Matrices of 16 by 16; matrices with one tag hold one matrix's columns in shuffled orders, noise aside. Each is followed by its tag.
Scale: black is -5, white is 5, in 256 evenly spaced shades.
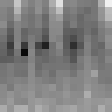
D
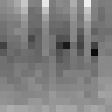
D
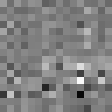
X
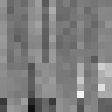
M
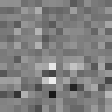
X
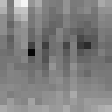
D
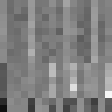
M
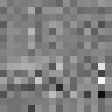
X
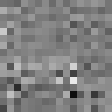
X
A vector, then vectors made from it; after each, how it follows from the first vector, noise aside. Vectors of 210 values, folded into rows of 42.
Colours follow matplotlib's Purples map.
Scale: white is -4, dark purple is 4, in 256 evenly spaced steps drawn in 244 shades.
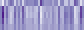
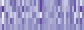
sign-scrambled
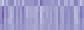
shrunk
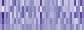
sign-scrambled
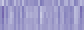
shrunk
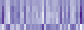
reversed
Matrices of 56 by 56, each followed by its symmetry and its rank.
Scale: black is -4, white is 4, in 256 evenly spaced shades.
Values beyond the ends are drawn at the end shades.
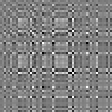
symmetric, rank two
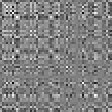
symmetric, rank three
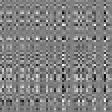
neither, rank two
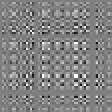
symmetric, rank two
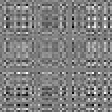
antisymmetric, rank two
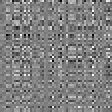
neither, rank three
